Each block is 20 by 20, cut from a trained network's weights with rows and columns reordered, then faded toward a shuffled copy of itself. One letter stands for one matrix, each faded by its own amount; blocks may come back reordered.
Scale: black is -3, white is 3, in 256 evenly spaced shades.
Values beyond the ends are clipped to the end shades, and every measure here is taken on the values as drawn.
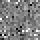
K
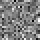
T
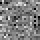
T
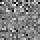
T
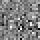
T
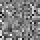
T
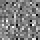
T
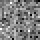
K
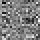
T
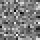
T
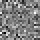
T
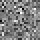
T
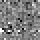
K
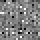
K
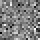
T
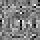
T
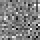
T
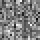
K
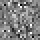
T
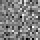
T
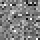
K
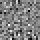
K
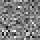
T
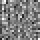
K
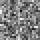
K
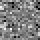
T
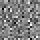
T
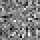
K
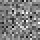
T
